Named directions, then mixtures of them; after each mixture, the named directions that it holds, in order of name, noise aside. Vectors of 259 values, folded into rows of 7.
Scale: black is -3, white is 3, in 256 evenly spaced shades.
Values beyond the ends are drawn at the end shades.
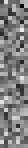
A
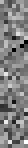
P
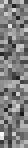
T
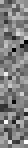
P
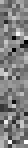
P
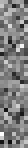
A, T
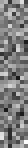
P, T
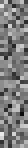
T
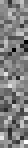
P, T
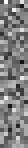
A, T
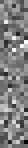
P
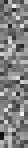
T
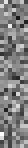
T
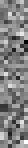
P, T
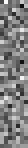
A, T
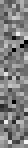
P
